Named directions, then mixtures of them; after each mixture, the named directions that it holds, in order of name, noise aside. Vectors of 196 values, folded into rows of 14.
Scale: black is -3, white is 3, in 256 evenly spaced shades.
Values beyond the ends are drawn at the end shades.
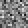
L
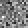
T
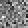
T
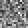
L, T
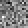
T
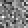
L, T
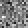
T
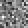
L, T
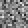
L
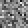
L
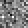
L, T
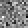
T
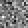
L, T
